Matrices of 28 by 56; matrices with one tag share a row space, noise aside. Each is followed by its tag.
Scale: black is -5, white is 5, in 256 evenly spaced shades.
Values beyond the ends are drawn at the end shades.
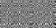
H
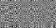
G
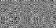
G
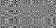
G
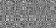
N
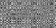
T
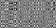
G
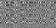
N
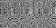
H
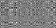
G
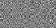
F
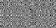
F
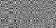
G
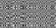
N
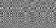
F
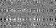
T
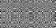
H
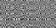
N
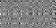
H
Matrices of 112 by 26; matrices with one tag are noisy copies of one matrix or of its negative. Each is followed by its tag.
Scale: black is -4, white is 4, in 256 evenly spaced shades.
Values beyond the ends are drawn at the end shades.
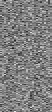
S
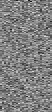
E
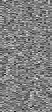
S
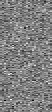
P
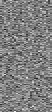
S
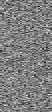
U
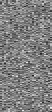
P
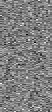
S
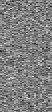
U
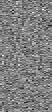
E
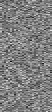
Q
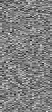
Q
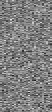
P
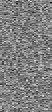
E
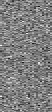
U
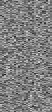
S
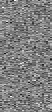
P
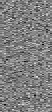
U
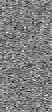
P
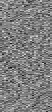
Q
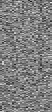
E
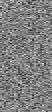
Q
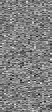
P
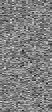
P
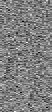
S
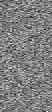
Q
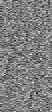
S
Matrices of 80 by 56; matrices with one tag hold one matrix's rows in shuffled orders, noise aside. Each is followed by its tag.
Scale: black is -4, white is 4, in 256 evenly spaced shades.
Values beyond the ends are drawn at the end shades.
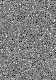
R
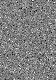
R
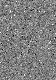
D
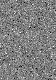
R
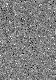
D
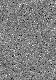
R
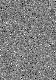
D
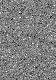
R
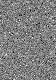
R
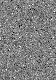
R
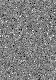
R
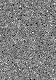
R
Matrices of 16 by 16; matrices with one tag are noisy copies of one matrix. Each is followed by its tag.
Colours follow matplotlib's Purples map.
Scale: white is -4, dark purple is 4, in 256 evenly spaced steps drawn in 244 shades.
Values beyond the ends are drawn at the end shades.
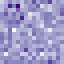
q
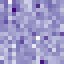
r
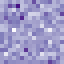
q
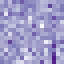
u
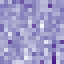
u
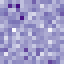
q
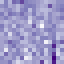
u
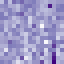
u
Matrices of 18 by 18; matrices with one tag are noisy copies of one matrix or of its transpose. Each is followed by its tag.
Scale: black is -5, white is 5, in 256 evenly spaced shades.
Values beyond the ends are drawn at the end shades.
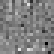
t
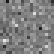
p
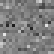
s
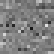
s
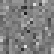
s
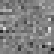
t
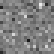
p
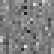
s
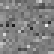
s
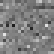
s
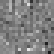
t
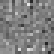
t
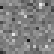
p
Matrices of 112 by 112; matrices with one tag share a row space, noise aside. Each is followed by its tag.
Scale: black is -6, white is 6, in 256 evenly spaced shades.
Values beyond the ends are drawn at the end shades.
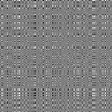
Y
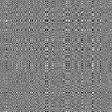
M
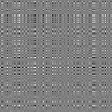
Y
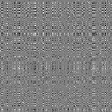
Y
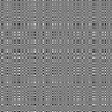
Y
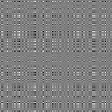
Y
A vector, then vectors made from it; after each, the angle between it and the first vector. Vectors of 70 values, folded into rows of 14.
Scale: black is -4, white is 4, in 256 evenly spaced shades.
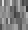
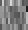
nearly parallel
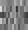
orthogonal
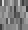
nearly parallel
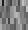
nearly opposite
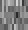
partly aligned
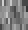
nearly parallel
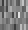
partly opposed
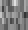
orthogonal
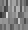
orthogonal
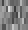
orthogonal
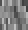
nearly parallel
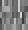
partly aligned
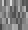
nearly parallel
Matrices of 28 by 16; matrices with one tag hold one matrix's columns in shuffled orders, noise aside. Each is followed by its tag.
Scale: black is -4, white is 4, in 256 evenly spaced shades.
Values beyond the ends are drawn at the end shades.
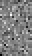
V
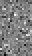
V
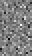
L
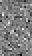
V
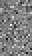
L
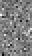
V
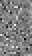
L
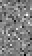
V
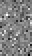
V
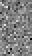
L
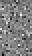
V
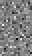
L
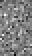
V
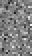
L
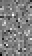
V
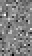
V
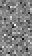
L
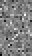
V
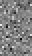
L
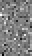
V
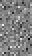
L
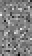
V
